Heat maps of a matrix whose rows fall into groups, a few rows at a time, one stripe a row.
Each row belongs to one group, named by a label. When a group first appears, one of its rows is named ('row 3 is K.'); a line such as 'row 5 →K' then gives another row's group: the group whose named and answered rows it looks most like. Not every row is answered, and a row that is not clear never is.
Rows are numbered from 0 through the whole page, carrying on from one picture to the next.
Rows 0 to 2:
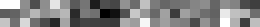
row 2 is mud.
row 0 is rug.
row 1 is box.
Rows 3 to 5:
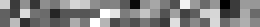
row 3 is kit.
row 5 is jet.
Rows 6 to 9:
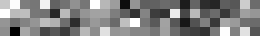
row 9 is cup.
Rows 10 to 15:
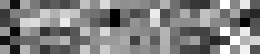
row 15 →cup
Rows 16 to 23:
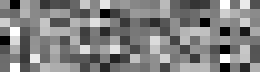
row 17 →box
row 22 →box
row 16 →cup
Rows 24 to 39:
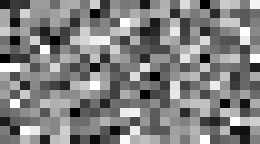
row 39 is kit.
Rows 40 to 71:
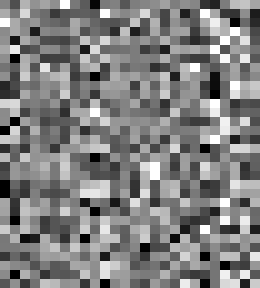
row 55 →jet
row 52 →jet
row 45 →jet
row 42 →jet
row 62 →mud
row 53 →cup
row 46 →cup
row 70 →cup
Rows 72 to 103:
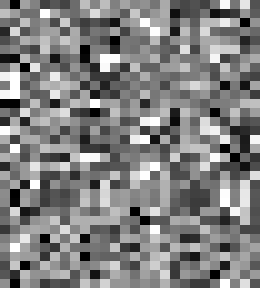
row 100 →box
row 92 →box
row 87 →mud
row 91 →mud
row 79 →box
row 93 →cup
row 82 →rug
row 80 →rug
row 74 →mud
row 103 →cup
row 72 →cup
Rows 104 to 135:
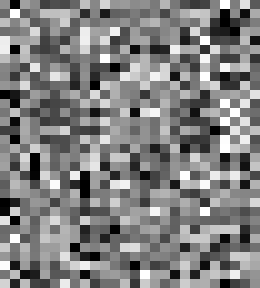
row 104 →cup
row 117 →cup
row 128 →kit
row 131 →kit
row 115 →cup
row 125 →box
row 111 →box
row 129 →mud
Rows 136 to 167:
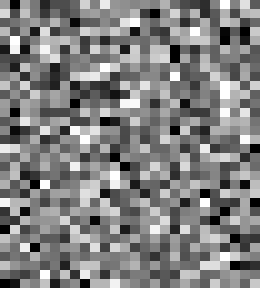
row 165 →jet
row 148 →cup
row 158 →rug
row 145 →mud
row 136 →cup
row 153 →mud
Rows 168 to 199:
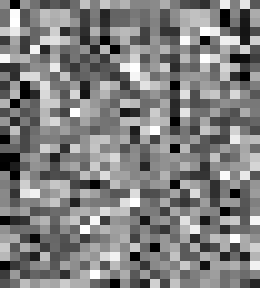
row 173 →box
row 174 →jet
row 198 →jet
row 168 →cup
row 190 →kit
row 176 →mud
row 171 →jet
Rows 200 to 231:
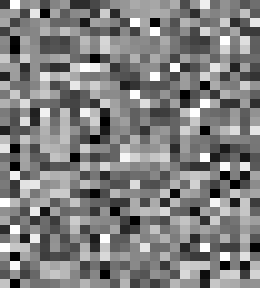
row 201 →box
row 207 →jet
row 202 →mud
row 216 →kit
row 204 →cup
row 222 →jet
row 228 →cup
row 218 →cup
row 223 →box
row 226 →box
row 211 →rug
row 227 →rug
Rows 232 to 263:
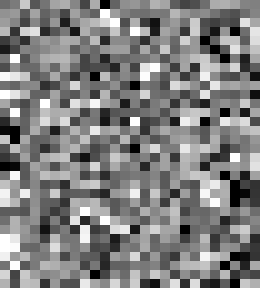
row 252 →jet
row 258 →rug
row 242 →rug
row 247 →kit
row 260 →jet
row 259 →rug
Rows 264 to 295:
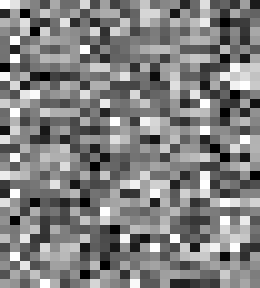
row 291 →mud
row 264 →rug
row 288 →cup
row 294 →box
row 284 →kit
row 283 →rug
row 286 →mud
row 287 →box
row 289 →box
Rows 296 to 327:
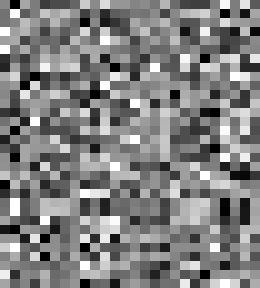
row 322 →box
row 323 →jet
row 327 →mud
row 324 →box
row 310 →cup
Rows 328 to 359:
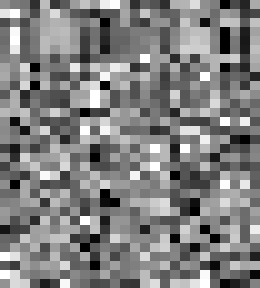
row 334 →mud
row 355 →box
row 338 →jet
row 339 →jet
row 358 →rug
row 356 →rug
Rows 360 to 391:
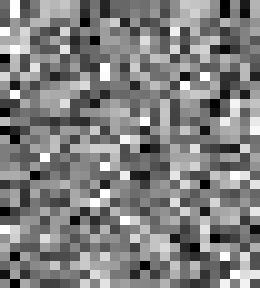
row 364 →rug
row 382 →jet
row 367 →box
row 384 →kit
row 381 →box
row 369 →kit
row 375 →kit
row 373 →mud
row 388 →cup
